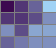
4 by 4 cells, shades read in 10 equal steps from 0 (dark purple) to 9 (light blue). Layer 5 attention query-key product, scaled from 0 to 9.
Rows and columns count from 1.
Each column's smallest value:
0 2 3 6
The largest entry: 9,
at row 1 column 4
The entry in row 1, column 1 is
0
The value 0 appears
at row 1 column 1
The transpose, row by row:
0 2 6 4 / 2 2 3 5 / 4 3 7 6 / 9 6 7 6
